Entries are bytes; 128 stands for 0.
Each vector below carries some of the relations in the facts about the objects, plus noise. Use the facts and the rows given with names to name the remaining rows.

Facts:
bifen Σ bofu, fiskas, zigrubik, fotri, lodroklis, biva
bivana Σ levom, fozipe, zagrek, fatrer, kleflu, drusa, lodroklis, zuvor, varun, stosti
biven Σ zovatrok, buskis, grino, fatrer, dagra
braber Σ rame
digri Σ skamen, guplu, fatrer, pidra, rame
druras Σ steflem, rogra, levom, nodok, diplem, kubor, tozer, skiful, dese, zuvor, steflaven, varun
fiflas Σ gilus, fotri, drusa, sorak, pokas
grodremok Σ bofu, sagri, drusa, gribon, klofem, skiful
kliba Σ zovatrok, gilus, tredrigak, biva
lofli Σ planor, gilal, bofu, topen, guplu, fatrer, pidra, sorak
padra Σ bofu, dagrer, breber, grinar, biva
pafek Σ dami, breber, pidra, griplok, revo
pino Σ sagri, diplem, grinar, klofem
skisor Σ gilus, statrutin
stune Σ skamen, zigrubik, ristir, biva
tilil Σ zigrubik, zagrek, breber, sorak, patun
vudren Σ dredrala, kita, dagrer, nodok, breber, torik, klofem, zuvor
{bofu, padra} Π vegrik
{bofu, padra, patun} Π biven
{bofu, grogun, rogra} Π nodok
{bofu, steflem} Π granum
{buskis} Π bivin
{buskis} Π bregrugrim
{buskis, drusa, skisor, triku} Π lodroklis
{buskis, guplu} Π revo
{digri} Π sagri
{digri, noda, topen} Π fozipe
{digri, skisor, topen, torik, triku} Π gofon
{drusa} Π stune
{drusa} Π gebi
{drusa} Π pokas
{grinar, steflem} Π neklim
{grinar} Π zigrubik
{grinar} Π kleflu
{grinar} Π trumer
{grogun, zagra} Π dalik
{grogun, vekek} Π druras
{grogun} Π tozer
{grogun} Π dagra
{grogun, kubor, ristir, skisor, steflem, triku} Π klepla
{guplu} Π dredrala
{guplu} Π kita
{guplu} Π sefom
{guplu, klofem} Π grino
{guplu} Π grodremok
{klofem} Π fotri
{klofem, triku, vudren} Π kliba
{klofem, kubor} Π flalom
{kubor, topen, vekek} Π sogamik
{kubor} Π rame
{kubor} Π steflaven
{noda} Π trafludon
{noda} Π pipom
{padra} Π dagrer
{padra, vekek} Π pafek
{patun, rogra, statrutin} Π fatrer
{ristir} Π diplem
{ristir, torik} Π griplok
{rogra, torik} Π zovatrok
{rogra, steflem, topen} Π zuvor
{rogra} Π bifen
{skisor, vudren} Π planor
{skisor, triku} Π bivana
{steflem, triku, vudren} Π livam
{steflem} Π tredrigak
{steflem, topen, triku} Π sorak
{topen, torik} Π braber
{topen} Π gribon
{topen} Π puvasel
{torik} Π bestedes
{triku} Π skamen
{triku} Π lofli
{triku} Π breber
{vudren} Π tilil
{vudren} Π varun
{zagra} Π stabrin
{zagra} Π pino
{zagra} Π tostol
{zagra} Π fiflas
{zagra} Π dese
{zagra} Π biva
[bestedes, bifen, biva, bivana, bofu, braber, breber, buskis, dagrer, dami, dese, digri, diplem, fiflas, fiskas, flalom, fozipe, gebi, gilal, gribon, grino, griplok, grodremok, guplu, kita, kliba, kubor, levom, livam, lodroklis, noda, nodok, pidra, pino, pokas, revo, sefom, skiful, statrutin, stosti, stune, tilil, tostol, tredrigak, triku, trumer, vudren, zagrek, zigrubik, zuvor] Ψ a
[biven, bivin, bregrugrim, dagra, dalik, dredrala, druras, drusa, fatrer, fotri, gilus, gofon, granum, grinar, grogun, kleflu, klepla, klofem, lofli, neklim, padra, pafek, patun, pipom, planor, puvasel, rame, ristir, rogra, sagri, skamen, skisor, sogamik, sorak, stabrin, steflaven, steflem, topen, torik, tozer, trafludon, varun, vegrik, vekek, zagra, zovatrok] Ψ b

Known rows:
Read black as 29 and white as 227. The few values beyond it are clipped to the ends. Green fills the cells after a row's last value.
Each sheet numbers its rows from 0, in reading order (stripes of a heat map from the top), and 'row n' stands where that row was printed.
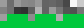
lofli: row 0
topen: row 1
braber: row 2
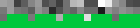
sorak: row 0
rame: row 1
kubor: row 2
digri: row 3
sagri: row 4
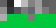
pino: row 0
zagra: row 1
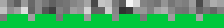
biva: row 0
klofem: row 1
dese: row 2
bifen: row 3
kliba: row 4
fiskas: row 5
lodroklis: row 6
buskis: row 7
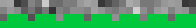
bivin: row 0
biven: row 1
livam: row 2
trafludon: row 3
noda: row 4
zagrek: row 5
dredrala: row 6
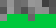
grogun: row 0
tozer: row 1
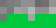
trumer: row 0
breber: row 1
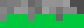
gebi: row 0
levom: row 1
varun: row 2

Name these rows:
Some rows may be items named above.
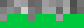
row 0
noda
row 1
zuvor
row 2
ristir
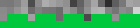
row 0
griplok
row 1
guplu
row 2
sogamik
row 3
patun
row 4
noda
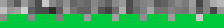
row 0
zigrubik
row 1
druras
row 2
vekek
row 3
klofem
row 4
ristir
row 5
grinar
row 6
lodroklis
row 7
triku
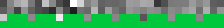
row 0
triku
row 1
druras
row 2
vudren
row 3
topen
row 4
diplem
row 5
fotri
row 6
griplok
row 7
torik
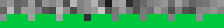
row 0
topen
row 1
pafek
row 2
padra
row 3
fatrer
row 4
planor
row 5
grino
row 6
drusa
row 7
pidra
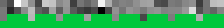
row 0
fiflas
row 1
tilil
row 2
klepla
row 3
skisor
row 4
revo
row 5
zovatrok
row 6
fozipe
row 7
kubor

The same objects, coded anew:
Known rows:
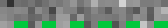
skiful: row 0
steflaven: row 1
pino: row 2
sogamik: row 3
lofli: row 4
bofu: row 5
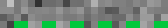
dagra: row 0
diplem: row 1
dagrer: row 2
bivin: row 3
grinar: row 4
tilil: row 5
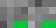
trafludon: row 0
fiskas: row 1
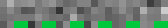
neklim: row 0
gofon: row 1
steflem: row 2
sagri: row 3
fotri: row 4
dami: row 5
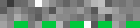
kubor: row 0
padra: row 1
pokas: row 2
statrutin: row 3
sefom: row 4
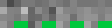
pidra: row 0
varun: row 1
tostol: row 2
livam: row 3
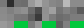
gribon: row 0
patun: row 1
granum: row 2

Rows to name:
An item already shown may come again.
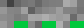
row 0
breber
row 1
triku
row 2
fiflas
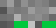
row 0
ristir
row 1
tredrigak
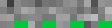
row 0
noda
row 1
biva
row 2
bivana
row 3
digri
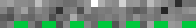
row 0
fatrer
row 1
gilus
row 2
steflem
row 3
biven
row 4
lofli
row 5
druras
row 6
zuvor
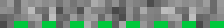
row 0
rame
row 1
braber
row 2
klofem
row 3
fiflas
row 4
rogra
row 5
pidra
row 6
braber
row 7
rame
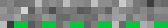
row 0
buskis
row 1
klepla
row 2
vegrik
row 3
vekek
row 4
kliba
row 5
nodok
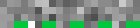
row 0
tilil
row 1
statrutin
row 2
guplu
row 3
fatrer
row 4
kliba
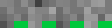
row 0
sorak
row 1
breber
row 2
sorak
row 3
bifen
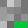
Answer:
kliba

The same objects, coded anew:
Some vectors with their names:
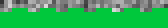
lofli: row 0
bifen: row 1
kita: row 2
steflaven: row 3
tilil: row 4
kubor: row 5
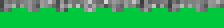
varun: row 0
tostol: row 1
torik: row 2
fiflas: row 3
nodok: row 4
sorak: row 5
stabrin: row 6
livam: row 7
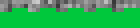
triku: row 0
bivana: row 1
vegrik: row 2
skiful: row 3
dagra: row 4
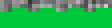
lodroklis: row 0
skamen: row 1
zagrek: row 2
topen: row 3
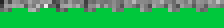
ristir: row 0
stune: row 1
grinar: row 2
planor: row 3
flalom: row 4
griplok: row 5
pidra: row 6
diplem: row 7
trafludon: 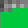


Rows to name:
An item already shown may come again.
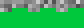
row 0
breber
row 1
braber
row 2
fiflas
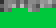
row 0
fatrer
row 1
griplok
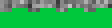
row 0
pokas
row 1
grinar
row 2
sorak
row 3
bofu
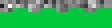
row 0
padra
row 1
digri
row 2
guplu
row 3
druras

